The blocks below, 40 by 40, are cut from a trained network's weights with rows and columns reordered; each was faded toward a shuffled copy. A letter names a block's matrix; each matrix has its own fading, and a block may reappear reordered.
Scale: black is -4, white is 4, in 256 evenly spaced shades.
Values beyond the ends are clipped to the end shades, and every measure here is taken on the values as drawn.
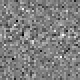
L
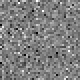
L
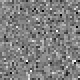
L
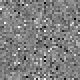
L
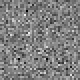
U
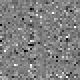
L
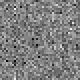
U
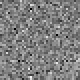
U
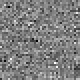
U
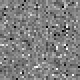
L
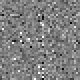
L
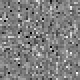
L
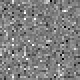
L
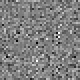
U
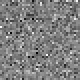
L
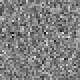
U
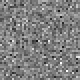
U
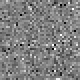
L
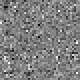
L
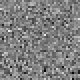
U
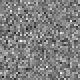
U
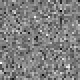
U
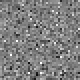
L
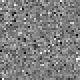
L
